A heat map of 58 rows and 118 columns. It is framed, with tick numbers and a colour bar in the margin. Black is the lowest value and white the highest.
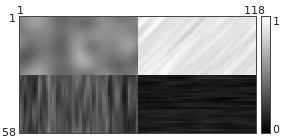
It is made of 2 by 2 panels. Panel 1,1: middling, smooth. Panel 1,2: very high, slanting up to the right, faint in contrast. Panel 2,1: low, streaked downward. Panel 2,2: very low, streaked across, faint in contrast.
